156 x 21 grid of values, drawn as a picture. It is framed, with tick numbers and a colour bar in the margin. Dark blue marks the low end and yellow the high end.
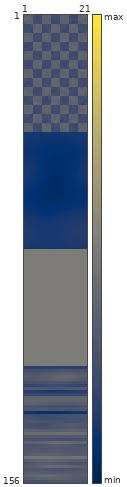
It is made of 4 by 1 panels. Panel 1,1: low, checkered. Panel 2,1: very low, smooth, faint in contrast. Panel 3,1: middling, flat. Panel 4,1: low, streaked across.
